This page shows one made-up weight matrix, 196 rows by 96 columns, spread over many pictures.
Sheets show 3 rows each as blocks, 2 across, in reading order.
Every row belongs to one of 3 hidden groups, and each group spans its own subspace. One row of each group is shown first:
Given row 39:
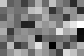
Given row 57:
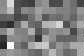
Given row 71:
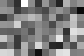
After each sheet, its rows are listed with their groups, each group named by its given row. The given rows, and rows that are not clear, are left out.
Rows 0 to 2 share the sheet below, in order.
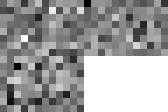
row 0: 71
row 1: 57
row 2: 57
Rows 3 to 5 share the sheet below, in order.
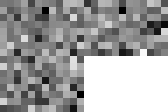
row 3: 71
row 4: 39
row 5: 71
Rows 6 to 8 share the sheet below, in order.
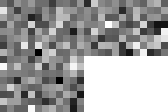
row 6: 57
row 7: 39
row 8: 71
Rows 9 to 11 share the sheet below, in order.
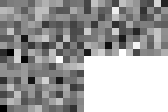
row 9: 71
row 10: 57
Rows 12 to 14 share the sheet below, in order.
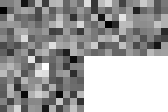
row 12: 71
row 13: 39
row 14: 71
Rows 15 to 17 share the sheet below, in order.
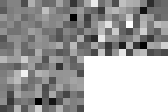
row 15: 71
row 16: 57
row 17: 57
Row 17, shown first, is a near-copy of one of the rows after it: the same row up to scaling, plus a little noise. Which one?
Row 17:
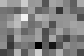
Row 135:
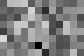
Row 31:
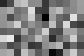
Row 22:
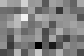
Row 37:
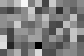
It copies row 22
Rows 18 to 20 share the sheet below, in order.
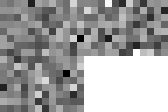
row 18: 71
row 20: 57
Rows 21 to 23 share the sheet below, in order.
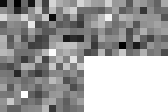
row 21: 39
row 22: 57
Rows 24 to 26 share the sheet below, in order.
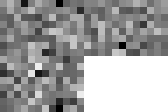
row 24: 39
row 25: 57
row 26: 39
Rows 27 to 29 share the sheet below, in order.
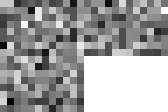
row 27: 57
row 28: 71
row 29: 57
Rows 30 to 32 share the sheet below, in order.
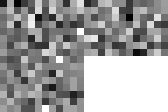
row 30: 39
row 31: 57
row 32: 39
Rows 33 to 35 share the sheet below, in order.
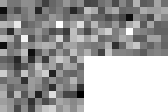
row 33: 71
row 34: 57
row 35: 39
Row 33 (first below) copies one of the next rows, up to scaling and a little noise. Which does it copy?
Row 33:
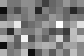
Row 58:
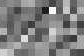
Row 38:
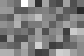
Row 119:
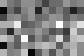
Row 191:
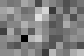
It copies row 119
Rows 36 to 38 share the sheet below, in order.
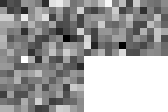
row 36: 39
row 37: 57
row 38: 71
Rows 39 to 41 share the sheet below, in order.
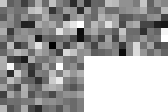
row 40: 39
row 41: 57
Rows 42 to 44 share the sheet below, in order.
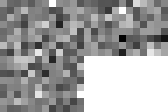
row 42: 57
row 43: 39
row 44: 39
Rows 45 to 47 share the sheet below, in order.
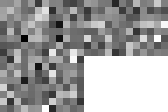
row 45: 71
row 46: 71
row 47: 57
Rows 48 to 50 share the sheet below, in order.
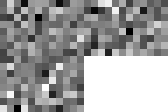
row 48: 39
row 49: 57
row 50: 57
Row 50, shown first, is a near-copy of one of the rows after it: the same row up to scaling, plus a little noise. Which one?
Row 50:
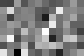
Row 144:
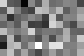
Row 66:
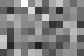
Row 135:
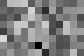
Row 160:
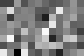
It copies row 160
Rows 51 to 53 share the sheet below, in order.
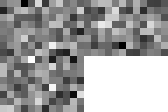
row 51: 71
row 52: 57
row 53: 71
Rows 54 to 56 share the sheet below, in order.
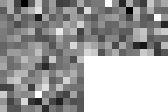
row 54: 39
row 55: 71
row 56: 57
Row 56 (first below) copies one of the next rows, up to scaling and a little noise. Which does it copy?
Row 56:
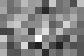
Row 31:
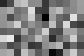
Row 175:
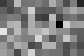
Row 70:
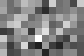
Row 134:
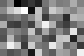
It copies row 70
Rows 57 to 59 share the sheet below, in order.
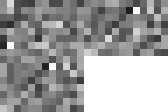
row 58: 71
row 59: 71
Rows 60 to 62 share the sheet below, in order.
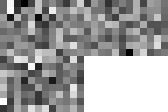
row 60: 39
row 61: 39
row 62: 57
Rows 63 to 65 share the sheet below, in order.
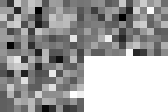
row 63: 57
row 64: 71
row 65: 39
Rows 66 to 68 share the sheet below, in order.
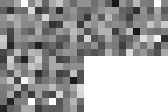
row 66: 57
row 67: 71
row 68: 39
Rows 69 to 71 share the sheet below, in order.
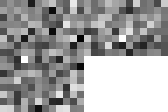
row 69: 71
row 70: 57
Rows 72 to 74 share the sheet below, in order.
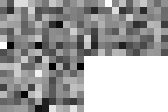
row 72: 57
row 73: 57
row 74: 71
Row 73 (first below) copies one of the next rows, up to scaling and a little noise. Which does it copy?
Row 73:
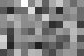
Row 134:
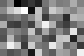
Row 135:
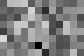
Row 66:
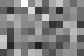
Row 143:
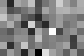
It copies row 66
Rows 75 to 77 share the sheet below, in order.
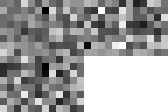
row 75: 71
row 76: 57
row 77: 71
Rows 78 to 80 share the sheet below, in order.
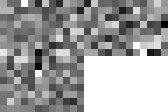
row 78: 71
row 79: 39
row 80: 39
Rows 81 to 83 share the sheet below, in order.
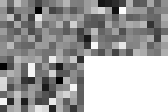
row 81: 39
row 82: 57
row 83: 57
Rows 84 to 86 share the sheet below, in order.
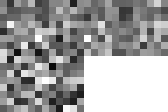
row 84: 57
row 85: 71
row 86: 39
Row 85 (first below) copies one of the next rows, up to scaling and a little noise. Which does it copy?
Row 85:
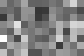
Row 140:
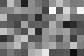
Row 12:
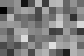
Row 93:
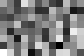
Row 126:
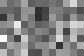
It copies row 126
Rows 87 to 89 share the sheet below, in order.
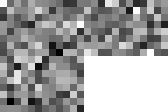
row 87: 39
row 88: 71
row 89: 57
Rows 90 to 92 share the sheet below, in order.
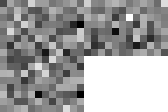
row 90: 39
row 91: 57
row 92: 39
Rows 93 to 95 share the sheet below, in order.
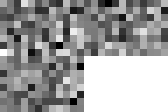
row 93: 71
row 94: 39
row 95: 71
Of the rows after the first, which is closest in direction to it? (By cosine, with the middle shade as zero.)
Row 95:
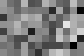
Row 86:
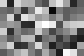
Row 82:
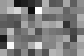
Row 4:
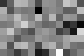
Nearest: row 86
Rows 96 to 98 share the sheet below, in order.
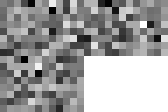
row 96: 71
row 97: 57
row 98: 39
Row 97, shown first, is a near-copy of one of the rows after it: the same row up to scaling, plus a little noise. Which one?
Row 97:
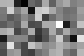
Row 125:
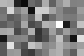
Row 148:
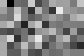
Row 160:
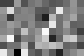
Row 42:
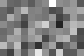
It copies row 125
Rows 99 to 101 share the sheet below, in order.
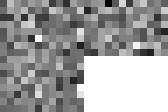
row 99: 39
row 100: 71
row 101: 39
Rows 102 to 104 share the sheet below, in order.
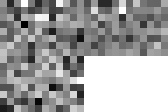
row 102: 39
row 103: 39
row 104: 71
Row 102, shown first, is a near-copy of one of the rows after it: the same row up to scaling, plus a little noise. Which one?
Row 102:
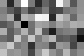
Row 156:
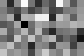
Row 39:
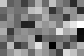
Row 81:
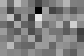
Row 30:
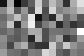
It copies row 156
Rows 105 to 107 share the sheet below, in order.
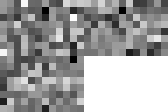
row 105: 71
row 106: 39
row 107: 57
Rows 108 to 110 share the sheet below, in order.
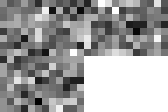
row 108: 71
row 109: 57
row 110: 39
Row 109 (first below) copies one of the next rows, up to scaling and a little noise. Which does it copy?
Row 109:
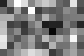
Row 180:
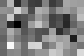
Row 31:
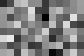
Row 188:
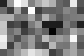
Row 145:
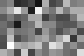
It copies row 188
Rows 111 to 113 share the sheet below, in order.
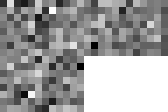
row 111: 39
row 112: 57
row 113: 71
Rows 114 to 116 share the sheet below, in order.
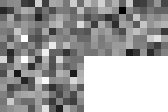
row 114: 71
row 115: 39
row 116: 39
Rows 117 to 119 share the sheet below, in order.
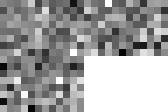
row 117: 71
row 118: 71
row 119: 71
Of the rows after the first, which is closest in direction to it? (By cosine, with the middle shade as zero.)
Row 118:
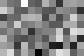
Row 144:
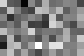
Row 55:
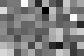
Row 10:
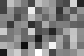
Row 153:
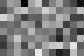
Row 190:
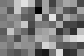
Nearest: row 55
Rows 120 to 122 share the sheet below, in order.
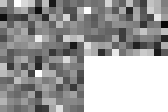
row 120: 39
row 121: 71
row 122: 39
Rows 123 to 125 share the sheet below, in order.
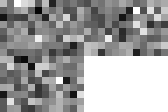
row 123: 39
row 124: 71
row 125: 57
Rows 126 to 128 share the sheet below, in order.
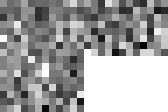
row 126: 71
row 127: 71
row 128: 71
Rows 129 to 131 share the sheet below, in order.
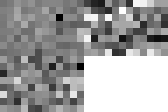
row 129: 39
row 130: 39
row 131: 71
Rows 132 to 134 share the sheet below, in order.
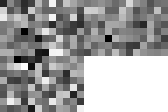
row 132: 39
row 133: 71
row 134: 57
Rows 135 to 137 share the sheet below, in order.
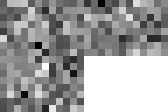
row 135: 57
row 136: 39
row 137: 71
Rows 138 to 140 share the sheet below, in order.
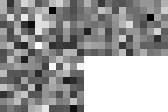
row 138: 39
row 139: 57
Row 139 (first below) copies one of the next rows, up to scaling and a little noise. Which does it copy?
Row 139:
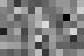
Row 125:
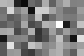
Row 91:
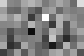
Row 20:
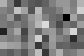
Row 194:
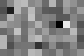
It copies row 20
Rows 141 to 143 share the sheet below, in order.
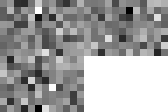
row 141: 39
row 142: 71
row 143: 57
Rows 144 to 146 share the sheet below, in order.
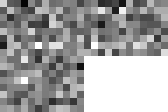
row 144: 57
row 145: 57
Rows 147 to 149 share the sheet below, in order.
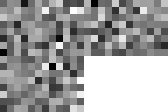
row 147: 71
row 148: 57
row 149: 71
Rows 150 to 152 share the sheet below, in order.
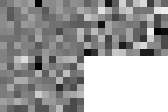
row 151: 71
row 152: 39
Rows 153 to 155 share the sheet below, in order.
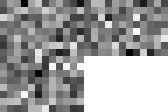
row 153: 71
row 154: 39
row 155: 71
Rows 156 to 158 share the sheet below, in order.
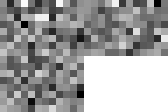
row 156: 39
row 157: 71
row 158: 39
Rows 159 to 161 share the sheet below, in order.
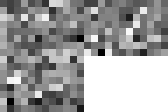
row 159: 39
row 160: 57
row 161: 57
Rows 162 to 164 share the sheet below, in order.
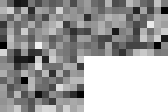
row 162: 57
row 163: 71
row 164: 39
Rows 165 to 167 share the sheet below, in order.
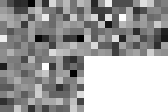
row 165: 39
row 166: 39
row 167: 71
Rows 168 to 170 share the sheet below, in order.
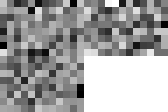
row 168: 57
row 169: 71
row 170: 39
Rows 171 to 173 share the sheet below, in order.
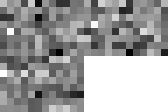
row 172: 57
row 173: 39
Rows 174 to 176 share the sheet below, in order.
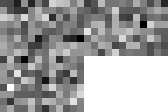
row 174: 39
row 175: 57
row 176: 39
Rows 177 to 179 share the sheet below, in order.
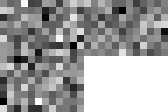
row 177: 71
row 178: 39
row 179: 57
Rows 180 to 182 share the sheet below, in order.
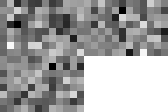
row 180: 57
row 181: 39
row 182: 71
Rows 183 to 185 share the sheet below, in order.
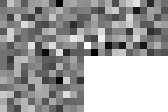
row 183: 39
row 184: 57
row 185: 57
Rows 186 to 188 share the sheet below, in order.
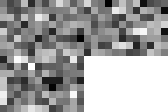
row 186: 39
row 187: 39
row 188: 57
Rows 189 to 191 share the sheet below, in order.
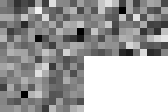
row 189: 39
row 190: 39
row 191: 71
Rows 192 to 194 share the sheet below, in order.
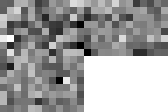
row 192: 57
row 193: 39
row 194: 57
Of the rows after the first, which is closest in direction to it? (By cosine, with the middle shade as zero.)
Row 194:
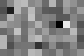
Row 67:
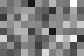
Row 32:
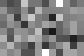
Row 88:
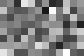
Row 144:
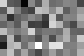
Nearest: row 67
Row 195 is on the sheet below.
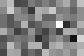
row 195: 57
